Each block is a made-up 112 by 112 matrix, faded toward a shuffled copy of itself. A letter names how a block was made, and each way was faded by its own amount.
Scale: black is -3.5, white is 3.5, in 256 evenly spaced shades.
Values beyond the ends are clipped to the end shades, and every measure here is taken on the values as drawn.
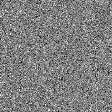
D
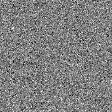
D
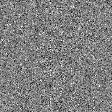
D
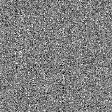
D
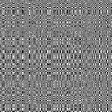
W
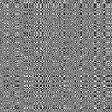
W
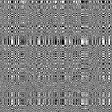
W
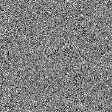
D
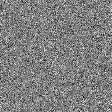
D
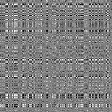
W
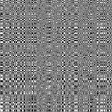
W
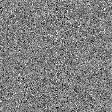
D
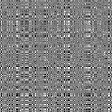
W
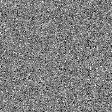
D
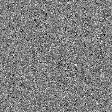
D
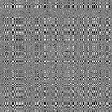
W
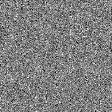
D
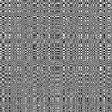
W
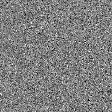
D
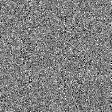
D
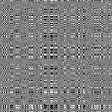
W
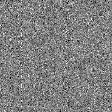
D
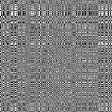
W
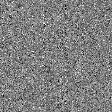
D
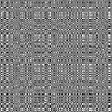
W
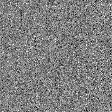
D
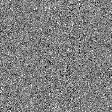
D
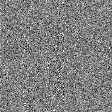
D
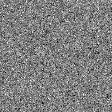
D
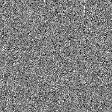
D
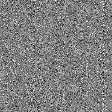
D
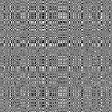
W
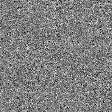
D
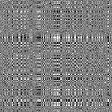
W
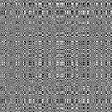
W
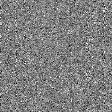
D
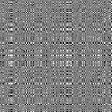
W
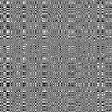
W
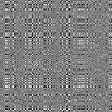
W
